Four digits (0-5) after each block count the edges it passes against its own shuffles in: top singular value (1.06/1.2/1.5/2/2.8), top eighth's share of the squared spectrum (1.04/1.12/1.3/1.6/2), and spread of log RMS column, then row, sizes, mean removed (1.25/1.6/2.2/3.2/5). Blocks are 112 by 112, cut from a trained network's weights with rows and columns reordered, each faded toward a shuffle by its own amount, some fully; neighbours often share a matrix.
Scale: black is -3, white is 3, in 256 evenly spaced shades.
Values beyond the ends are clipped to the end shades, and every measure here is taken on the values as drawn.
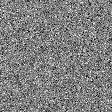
0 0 0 0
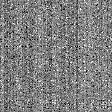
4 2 0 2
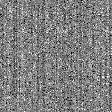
3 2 0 2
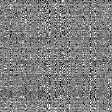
3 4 4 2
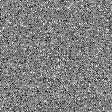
0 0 0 0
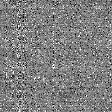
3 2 3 0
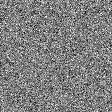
0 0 0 0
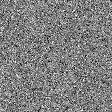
0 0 0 0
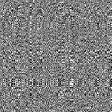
4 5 3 3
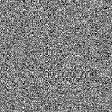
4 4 2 2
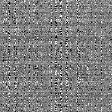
3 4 4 2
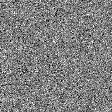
2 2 1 1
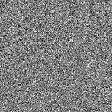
3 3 1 1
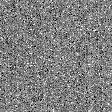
1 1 0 0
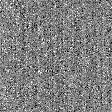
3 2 0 2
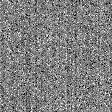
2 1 0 0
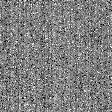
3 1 0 1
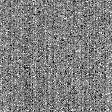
3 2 0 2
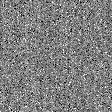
1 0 0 0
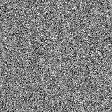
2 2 0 0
